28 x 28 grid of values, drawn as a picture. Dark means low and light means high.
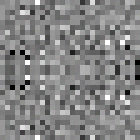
It is mirror symmetric from top to bottom. There is no overall slope. A few values lie far out on both sides of the bulk. Overall the values sit about 50% of the way up the scale.
